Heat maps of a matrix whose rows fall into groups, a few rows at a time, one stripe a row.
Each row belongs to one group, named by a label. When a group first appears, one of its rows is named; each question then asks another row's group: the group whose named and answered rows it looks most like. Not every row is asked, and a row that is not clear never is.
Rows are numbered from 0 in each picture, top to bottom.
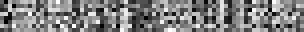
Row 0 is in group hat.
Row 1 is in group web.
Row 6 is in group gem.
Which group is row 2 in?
hat
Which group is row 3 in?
gem
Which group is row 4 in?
hat
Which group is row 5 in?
hat
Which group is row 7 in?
hat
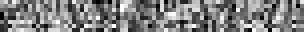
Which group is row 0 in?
gem
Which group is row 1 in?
gem
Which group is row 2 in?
gem
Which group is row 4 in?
web
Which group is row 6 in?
gem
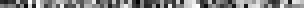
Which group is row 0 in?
gem
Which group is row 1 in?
gem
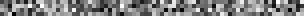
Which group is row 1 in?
hat
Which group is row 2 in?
gem
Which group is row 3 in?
web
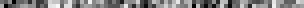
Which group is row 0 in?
web
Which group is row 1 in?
hat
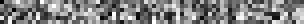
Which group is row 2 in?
web
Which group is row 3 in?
gem
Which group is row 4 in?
gem
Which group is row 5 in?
web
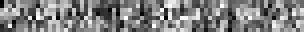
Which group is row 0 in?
web
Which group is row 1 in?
web
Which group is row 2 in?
gem
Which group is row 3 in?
gem
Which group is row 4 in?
gem
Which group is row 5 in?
web
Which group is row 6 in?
web
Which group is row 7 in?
hat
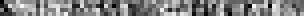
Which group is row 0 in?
web
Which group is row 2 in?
hat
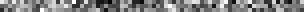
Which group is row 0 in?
gem
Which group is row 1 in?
hat
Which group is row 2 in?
web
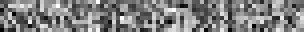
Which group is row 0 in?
web
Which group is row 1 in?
hat
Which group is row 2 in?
hat
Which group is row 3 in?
web
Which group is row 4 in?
gem
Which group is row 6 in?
web
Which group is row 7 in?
web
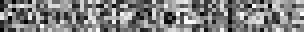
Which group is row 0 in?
web
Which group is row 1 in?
hat
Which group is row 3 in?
gem
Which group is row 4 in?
gem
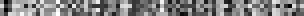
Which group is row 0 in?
hat
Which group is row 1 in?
gem
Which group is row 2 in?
hat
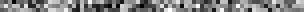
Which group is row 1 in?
gem
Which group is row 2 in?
hat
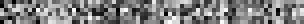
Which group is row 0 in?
web
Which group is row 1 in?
web
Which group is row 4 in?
web
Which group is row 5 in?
web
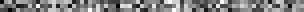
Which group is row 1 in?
gem
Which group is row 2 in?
web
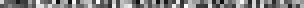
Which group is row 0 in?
gem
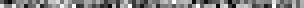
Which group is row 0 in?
hat
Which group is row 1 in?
gem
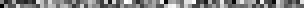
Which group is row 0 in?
gem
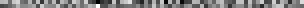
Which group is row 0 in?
gem
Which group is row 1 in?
web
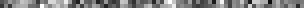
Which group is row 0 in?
hat
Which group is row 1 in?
hat
